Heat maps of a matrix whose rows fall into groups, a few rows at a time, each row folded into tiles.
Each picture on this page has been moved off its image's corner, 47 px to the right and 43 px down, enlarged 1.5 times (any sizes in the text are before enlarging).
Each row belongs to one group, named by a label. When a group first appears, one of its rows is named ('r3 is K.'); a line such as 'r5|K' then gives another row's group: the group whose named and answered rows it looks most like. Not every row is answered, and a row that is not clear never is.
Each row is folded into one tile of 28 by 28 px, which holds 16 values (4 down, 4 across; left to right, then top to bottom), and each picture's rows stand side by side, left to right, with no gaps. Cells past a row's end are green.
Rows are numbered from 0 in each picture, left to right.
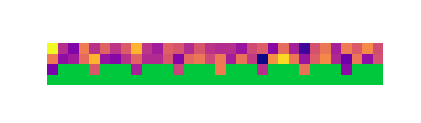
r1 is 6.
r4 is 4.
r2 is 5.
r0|5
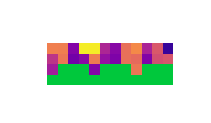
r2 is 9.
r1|5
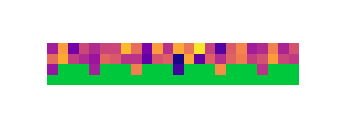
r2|9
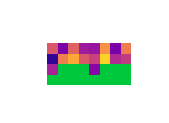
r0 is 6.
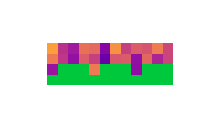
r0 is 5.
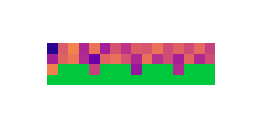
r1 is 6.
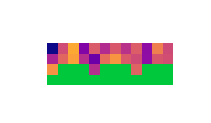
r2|9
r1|6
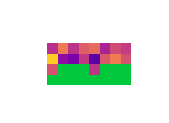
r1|6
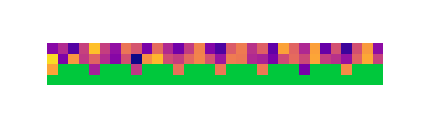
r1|5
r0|4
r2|6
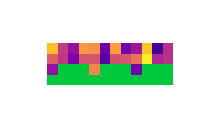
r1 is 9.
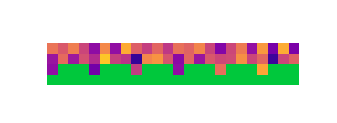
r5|9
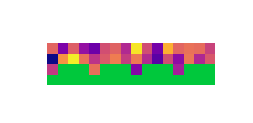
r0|6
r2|5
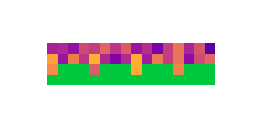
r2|4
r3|9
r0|4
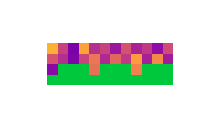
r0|5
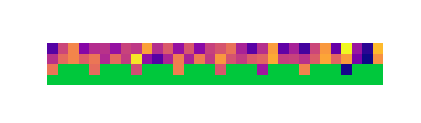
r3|4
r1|4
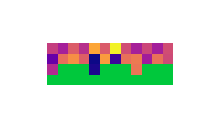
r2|4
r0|6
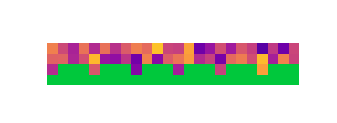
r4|6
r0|5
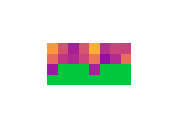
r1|5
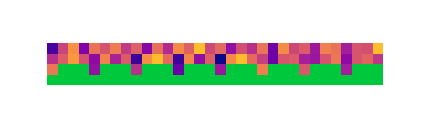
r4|6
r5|9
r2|6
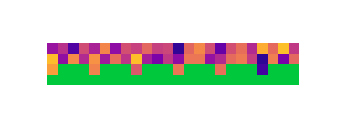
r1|4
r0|4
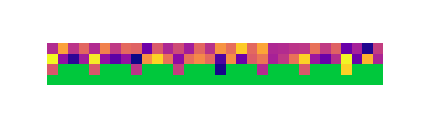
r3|6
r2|6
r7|4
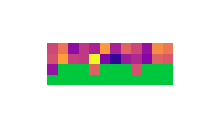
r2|9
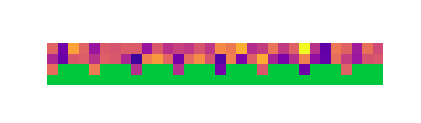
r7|9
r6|5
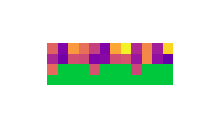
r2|5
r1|9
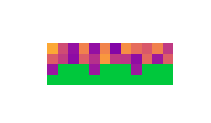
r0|5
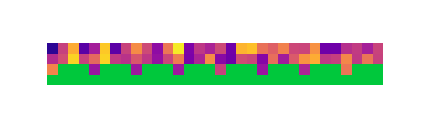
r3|5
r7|4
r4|9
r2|5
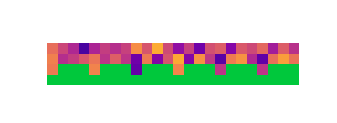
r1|4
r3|4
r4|6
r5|6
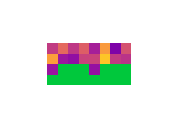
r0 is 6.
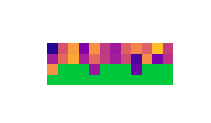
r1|5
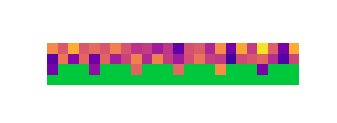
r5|5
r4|9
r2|4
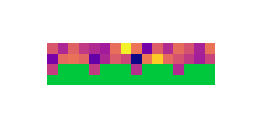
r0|6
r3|5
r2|6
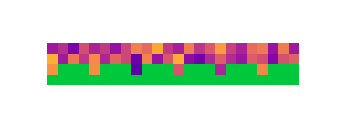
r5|9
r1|4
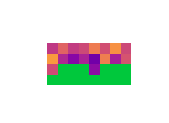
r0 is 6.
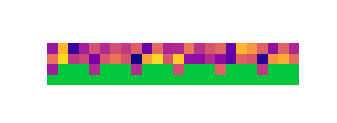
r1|6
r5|6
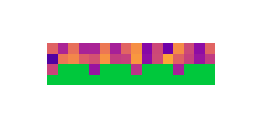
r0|6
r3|5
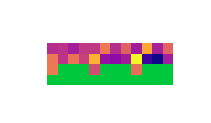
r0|4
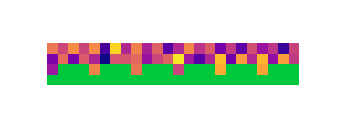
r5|4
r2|9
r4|4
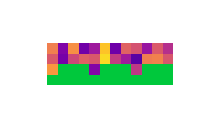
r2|6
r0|9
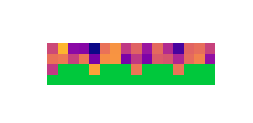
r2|9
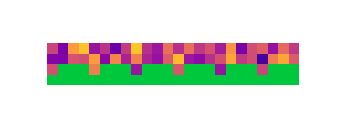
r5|6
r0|9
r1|4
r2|5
